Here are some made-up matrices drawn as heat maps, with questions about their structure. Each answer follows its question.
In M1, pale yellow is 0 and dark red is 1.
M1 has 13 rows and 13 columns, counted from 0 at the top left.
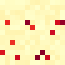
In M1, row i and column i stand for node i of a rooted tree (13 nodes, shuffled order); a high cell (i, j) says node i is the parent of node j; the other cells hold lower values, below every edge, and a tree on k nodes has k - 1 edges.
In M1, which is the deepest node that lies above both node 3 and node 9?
11
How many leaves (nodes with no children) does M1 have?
7
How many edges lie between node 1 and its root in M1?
1
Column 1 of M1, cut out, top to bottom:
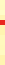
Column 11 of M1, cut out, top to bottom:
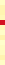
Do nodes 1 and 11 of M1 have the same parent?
yes
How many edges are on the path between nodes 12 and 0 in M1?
5
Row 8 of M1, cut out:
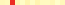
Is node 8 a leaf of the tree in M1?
no
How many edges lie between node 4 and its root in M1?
0
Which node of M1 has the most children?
4
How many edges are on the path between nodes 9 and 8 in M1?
6
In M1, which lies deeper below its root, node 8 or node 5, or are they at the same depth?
node 8
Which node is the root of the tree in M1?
4
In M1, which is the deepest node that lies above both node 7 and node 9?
11
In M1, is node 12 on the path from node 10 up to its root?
no
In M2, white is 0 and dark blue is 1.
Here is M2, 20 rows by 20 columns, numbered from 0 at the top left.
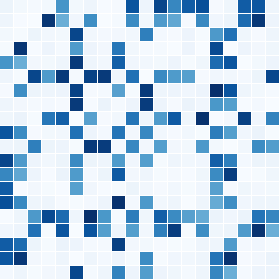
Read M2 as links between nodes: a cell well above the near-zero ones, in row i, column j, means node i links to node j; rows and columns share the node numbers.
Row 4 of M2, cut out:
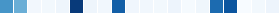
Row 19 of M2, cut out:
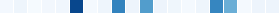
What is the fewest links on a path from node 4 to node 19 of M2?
2
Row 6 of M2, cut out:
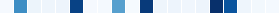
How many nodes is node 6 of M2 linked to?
6
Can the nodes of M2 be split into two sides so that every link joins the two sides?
yes
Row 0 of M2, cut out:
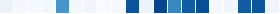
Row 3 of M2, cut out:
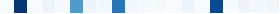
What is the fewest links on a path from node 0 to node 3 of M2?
3
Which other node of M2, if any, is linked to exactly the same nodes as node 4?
node 12
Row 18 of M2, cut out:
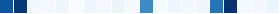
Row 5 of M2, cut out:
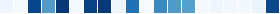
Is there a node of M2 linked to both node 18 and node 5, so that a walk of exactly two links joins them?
no
